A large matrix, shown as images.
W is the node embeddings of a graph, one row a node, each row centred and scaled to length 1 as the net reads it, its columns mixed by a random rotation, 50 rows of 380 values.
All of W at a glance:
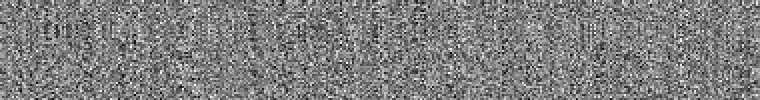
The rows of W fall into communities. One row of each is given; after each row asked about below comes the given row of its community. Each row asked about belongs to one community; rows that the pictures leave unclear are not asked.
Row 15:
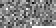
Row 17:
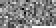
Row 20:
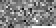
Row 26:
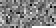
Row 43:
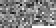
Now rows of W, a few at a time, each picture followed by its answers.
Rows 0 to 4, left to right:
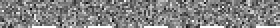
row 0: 20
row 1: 20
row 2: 43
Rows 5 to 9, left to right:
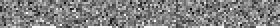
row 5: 15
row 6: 17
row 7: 15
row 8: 20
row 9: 15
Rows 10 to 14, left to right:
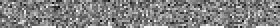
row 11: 15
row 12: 43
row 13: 43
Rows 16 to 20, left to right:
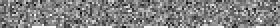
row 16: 43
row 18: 43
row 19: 15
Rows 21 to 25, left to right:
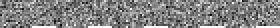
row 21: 17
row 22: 43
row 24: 17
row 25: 20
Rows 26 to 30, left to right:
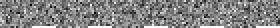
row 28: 26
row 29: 15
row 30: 17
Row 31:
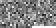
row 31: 43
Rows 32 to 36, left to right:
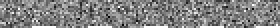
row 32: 20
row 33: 17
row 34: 20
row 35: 15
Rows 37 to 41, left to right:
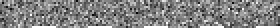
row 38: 26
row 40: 17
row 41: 17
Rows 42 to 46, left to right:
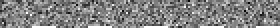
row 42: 15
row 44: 26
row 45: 26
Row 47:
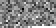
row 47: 20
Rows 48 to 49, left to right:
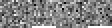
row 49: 17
